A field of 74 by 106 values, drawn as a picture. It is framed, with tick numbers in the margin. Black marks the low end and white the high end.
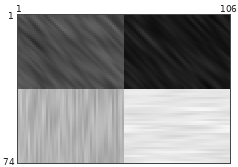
The table splits into 2 rows of 2 panels. Panel 1,1: low, slanting down to the right, faint in contrast. Panel 1,2: very low, slanting down to the right, faint in contrast. Panel 2,1: high, streaked downward, faint in contrast. Panel 2,2: very high, streaked across, faint in contrast.
